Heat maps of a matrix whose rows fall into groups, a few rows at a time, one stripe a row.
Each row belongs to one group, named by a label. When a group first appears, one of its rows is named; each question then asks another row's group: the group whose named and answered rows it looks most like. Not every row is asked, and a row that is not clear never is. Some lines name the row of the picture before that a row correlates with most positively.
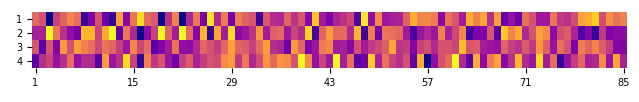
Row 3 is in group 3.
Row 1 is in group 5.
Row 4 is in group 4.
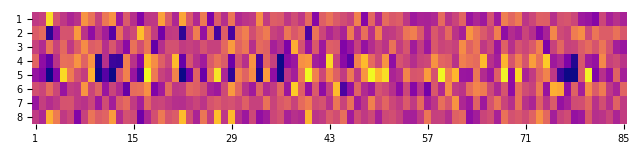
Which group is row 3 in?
3
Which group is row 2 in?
5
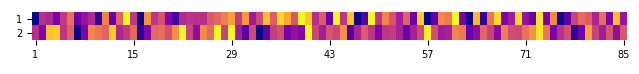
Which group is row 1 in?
4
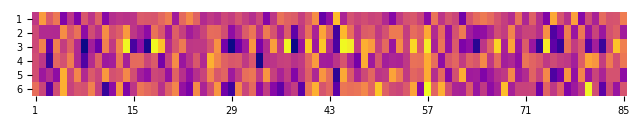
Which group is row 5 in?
3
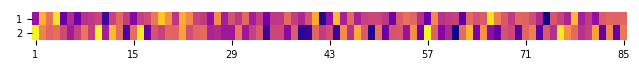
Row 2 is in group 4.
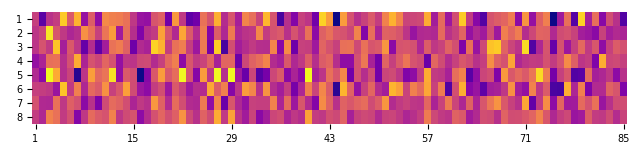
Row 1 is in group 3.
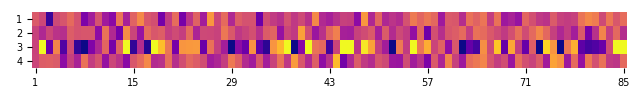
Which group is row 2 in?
4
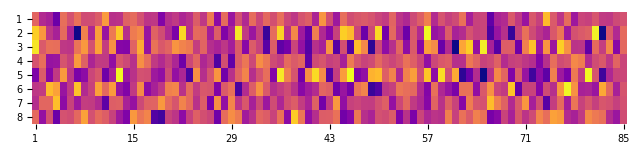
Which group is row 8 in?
3
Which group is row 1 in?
3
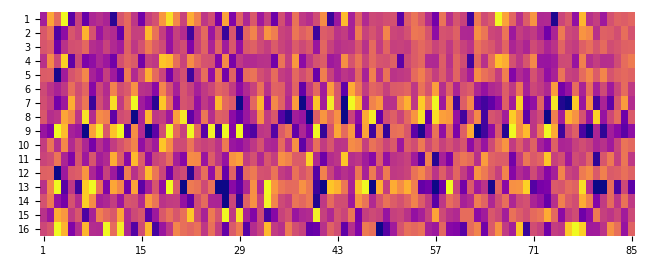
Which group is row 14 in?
5
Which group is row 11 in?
4
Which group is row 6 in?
3
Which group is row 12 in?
5
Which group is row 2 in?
5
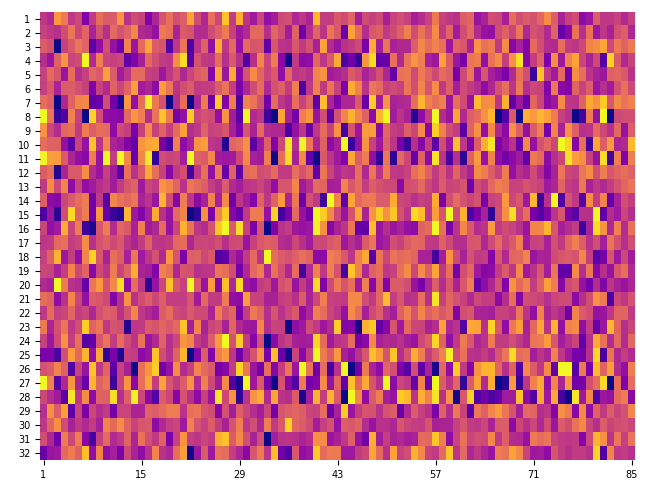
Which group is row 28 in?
3
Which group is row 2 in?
3
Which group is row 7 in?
5
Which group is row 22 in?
3
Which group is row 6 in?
3
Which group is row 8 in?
4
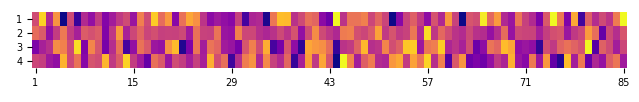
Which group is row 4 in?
3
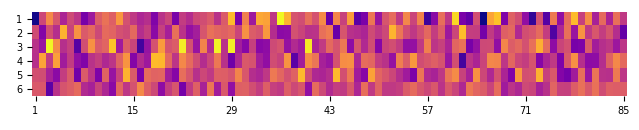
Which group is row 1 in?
4
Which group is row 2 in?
3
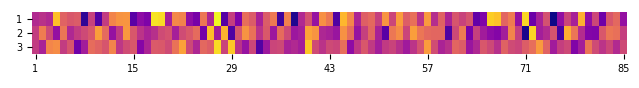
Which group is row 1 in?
3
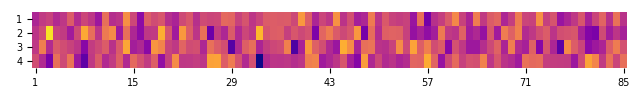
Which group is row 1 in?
4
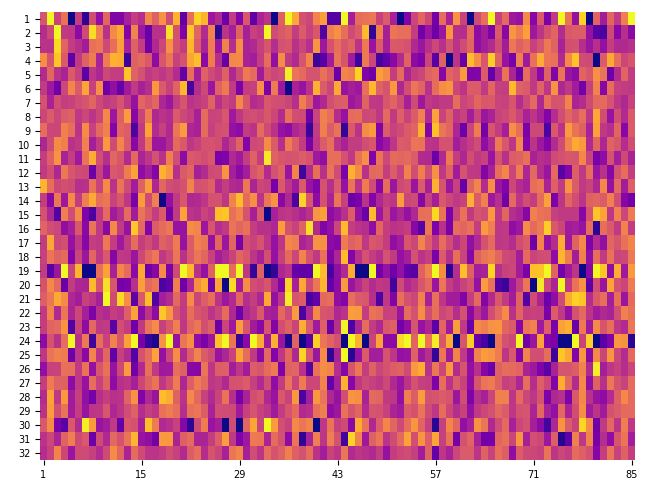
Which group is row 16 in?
4
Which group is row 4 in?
4
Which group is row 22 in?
3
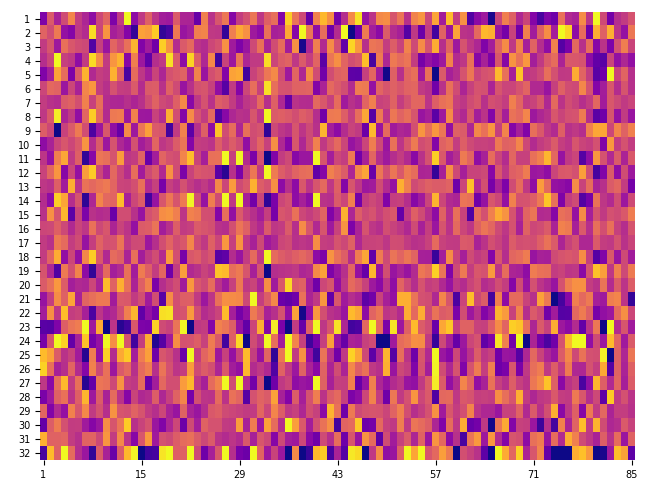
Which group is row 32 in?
3
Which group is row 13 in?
3
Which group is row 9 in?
5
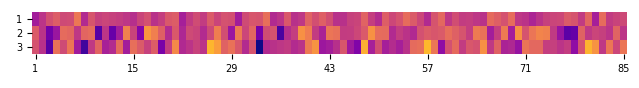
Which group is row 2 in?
4
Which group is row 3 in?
5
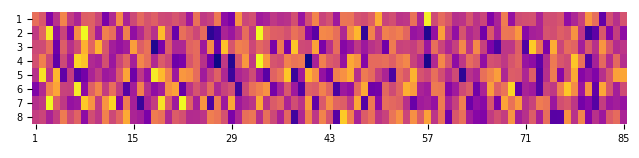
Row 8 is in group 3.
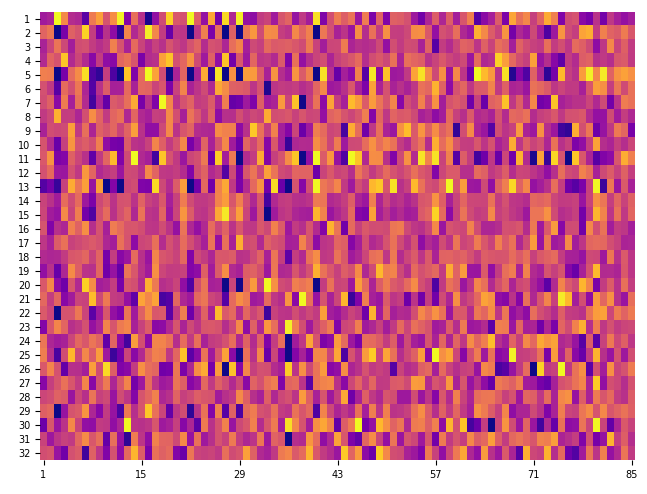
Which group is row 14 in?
5
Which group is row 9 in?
3
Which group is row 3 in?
4
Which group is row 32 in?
4
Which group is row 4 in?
3
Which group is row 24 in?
4
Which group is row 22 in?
5
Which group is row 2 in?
5
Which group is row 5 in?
5
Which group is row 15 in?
5
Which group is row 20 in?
5
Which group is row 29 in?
5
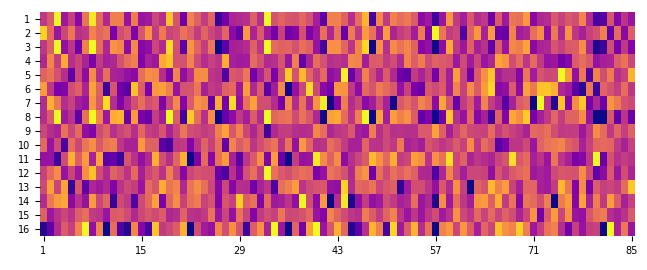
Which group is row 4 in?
3
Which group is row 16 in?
4
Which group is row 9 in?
5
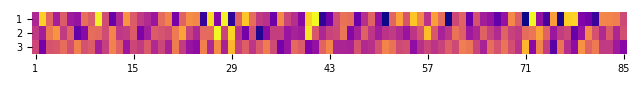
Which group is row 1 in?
3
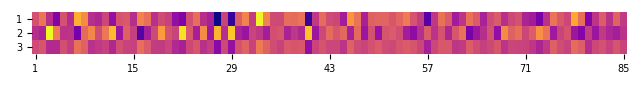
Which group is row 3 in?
5
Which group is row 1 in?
5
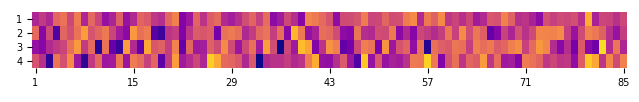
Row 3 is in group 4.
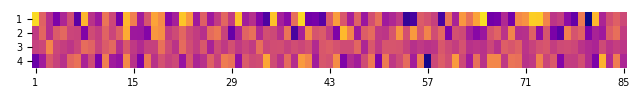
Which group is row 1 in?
4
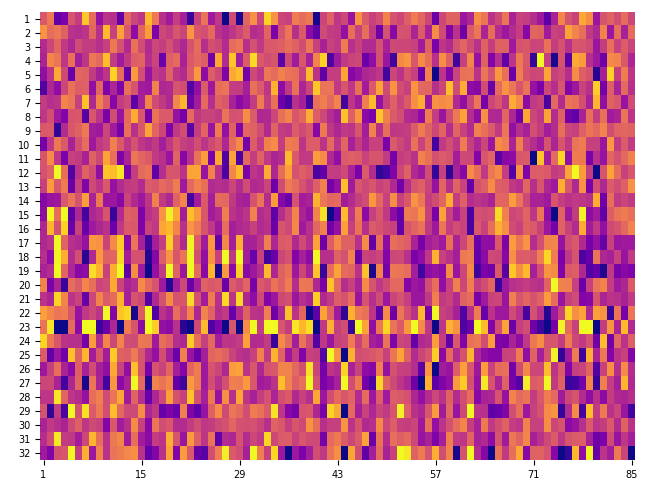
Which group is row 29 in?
3
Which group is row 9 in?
5
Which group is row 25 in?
3
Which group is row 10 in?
4
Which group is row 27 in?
4
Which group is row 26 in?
4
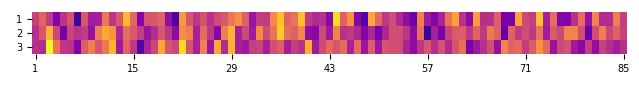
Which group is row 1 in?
4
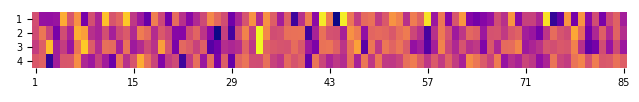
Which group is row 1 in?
3
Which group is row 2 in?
5
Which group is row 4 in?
5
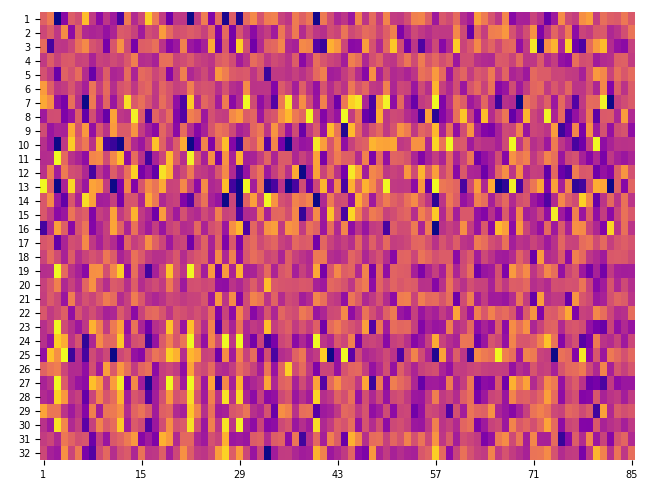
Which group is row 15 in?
3
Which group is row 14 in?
5
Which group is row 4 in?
3
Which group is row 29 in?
4
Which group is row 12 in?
3
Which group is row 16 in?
4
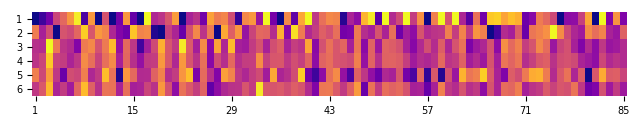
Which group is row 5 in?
4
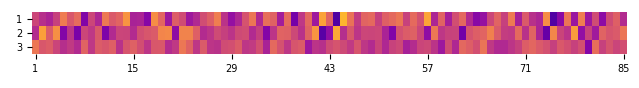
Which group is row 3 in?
4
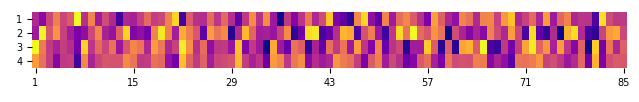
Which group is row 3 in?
4
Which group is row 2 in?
3
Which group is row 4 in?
4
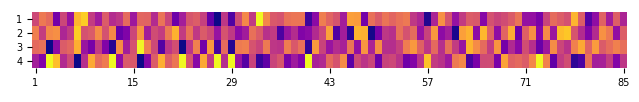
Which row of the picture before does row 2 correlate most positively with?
1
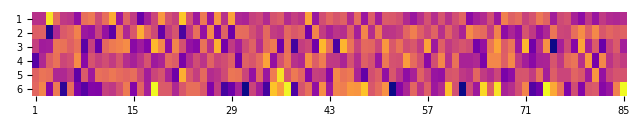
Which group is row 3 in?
3
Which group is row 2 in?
5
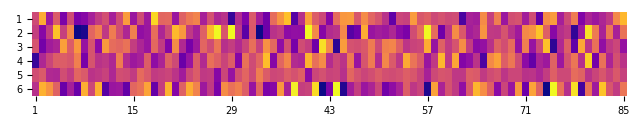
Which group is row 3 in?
3
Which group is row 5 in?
5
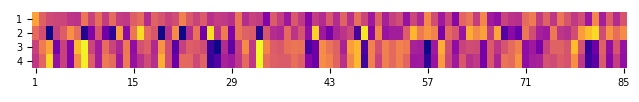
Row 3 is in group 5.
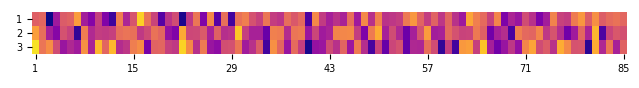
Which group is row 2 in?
4
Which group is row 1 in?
5
